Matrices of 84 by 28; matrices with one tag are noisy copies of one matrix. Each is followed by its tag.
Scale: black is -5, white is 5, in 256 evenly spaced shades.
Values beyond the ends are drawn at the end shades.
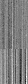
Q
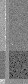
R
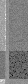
R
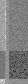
R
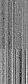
Q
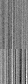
Q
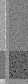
R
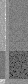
R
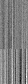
Q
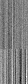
Q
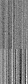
Q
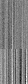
Q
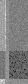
R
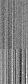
Q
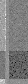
R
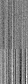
Q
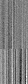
Q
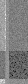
R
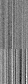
Q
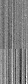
Q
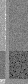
R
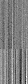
Q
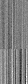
Q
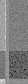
R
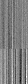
Q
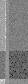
R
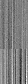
Q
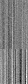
Q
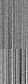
Q
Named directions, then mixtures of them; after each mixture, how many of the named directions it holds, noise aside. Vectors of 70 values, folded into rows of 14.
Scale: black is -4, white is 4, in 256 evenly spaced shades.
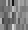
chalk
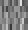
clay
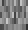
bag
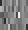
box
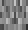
one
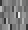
two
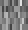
one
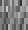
two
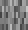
two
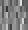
one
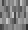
one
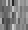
one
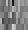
one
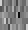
one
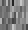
two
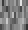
two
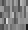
two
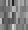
one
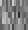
three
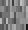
three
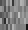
three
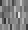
three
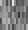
two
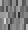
two
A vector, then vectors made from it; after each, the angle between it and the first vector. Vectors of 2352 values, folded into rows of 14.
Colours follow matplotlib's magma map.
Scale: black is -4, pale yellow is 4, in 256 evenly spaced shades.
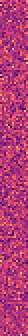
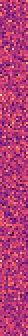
nearly parallel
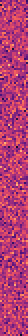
nearly opposite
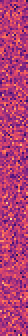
partly opposed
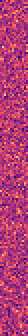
orthogonal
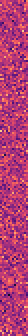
partly aligned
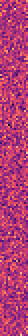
nearly parallel
